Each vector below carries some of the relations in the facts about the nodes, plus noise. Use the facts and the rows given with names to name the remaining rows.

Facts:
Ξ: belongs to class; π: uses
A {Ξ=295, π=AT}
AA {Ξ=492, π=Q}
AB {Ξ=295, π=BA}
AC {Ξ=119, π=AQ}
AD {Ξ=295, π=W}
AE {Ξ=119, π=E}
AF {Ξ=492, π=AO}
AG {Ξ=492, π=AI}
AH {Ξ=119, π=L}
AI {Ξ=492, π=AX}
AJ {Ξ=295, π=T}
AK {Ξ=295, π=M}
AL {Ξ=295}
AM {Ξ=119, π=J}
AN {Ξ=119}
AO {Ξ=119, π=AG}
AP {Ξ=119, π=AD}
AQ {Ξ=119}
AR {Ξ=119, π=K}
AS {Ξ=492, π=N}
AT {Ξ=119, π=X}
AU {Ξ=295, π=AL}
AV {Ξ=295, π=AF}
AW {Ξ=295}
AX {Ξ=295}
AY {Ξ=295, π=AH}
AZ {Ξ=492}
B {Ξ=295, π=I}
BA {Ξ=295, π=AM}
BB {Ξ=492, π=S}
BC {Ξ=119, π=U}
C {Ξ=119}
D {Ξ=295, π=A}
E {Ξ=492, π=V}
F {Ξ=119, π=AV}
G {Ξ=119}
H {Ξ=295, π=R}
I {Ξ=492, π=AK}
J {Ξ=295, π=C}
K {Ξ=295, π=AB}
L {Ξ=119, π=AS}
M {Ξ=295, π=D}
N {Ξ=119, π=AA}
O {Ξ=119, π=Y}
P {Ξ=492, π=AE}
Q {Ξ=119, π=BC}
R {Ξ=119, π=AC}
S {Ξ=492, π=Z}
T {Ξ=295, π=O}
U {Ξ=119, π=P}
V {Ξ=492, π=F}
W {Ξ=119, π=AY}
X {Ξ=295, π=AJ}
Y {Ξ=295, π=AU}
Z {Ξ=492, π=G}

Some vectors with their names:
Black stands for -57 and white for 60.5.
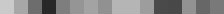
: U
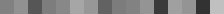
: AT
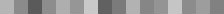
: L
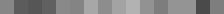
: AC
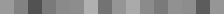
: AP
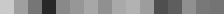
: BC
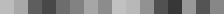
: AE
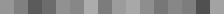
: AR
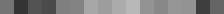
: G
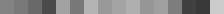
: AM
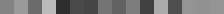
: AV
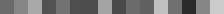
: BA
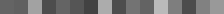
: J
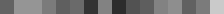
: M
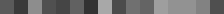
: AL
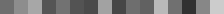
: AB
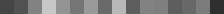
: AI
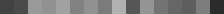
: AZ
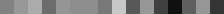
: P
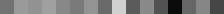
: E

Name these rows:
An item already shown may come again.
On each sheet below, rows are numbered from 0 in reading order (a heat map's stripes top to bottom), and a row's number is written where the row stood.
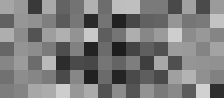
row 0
F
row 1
A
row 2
AH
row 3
X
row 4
AV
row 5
T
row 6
AS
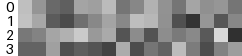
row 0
N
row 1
AE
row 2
AS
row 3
J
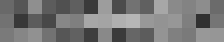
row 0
AW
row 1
C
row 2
B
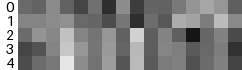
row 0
AU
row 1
AD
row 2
V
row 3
AI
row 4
AG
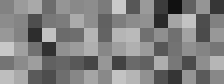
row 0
P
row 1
O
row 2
AO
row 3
Q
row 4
K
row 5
AE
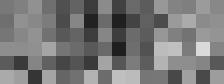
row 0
H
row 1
AJ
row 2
B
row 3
AY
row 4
AX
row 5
F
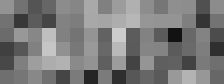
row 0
R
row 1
C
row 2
V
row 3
AI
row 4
I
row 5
Y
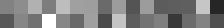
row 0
AA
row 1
AF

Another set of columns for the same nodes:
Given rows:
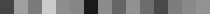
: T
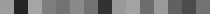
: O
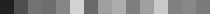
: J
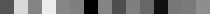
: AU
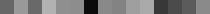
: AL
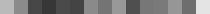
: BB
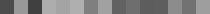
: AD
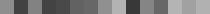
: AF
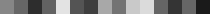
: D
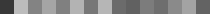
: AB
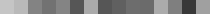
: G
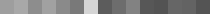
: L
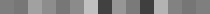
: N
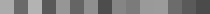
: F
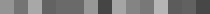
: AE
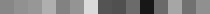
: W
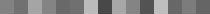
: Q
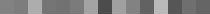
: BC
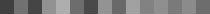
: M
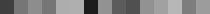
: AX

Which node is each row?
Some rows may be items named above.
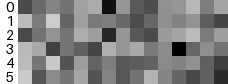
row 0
AX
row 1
AO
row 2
AX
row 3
AS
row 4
AO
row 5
AT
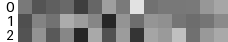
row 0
AA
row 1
AJ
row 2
H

